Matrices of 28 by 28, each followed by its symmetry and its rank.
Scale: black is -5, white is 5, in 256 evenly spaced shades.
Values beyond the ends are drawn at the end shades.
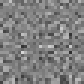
neither, rank five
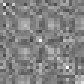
symmetric, rank five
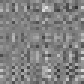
neither, rank three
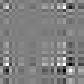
symmetric, rank one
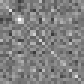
symmetric, rank five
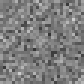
symmetric, full rank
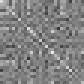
symmetric, rank five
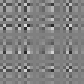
symmetric, rank one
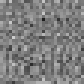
neither, rank five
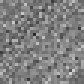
symmetric, full rank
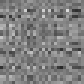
neither, rank three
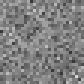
symmetric, full rank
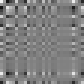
symmetric, rank one
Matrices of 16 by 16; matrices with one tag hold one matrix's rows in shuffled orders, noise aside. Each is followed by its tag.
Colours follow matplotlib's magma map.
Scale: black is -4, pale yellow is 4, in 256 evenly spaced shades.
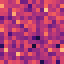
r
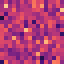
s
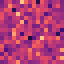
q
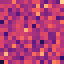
s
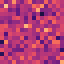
s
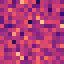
q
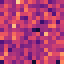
r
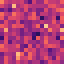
r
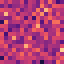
s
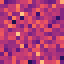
q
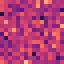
s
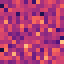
s
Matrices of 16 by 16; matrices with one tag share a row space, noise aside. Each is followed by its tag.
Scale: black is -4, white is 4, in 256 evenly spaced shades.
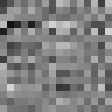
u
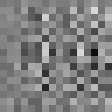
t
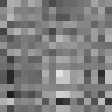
u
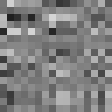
u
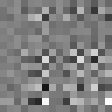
t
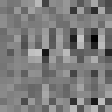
t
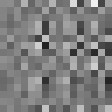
t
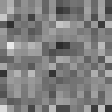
u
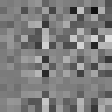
t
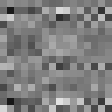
u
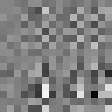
t
